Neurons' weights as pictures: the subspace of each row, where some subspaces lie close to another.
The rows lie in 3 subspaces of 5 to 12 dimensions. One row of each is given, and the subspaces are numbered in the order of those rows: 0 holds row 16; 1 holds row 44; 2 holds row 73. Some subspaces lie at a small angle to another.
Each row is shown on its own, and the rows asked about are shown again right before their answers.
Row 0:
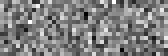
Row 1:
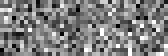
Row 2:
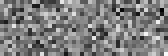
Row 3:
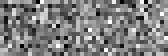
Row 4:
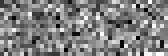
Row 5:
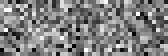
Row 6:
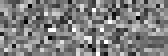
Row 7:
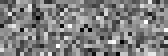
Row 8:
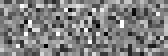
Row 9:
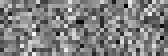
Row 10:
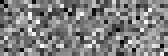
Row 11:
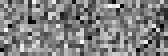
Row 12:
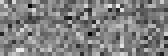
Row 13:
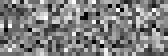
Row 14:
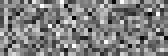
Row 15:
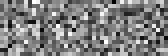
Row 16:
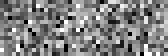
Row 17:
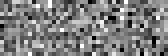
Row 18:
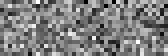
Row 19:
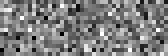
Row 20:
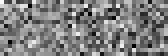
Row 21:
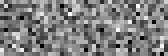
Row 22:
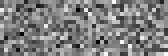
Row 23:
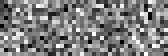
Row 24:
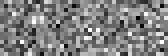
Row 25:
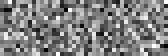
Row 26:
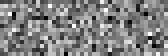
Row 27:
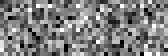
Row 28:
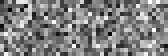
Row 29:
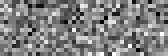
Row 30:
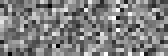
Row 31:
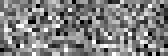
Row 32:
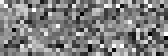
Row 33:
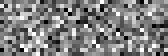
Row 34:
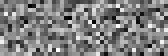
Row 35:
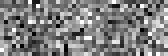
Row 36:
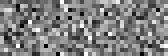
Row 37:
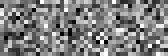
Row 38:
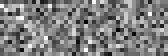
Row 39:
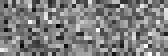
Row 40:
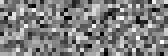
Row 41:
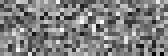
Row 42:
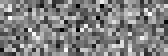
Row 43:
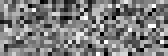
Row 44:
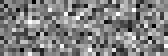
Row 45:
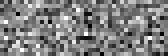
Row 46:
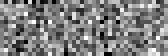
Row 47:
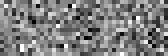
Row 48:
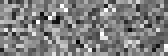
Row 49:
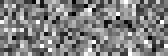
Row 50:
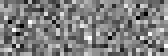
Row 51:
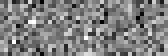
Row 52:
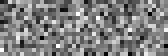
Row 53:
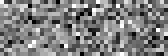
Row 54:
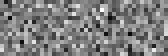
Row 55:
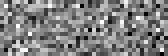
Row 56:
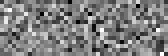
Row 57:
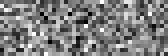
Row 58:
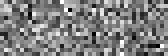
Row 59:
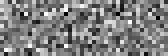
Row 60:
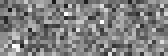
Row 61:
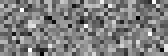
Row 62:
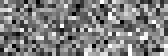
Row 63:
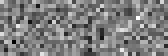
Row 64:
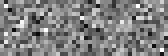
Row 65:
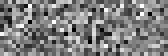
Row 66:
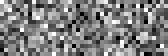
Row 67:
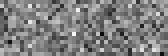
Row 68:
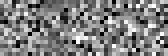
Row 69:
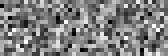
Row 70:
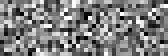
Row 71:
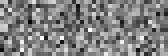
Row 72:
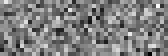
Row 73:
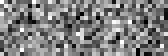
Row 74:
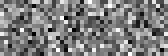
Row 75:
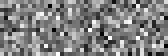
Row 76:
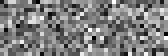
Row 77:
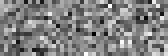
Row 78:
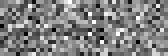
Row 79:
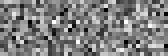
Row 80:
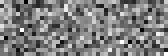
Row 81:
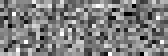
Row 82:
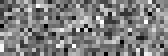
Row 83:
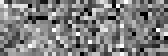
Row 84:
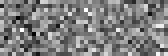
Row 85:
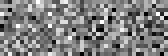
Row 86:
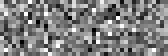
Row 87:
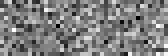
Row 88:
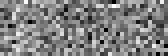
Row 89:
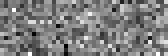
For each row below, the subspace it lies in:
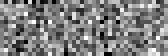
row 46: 1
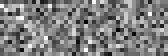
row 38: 2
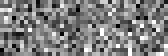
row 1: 0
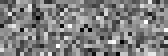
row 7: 1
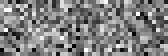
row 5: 0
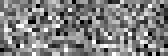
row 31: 2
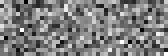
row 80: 2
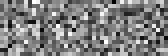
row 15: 1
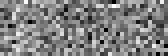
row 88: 2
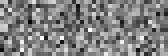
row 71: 2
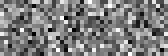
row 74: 1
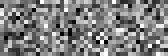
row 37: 1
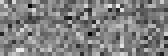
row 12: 2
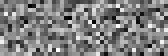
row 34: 2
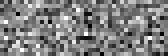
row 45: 1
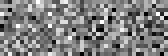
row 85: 1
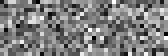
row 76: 1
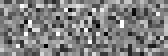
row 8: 0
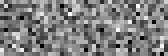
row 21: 0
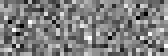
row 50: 2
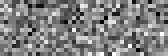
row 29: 1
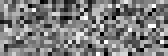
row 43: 1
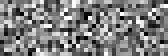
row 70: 2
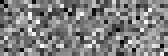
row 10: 2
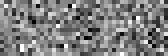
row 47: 2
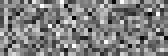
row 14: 1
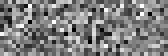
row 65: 1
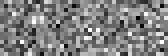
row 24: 1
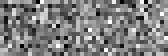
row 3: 1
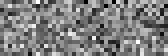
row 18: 1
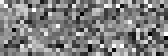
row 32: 1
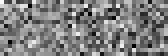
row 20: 2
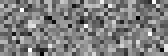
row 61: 1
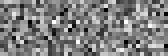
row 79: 1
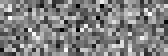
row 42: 0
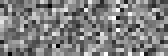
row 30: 1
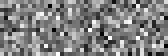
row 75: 0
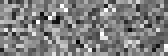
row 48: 1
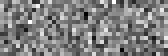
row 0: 1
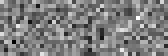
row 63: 1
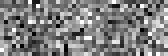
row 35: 2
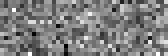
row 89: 1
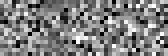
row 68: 1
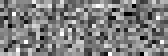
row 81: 1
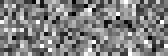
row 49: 1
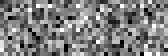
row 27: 0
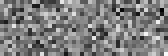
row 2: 1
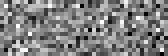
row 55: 1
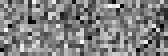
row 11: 2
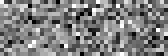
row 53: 2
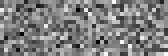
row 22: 2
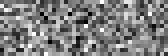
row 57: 2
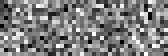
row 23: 2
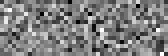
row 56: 1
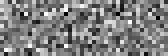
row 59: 1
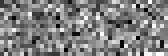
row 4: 0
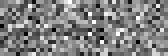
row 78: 1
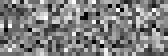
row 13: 1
